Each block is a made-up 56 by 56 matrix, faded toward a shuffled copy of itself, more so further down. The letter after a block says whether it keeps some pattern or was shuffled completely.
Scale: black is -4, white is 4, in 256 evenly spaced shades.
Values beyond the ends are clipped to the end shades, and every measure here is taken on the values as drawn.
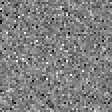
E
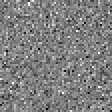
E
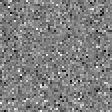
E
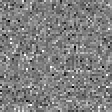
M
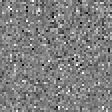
M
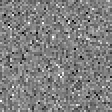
E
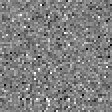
M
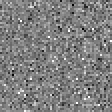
M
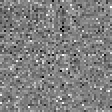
M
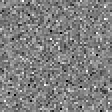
E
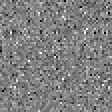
M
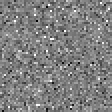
E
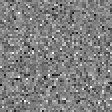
M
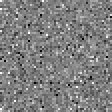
M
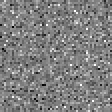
M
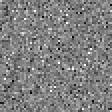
E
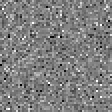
M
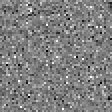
M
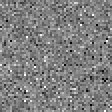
M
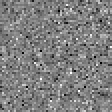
M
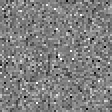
E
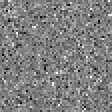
M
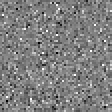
M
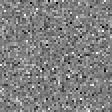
E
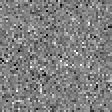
M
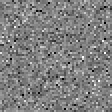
E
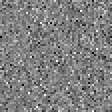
M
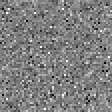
M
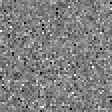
E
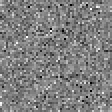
M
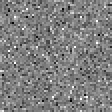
E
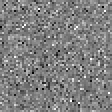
M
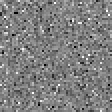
E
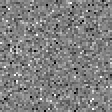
E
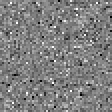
M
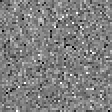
E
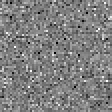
M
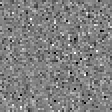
E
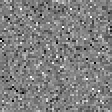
E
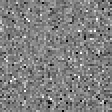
M
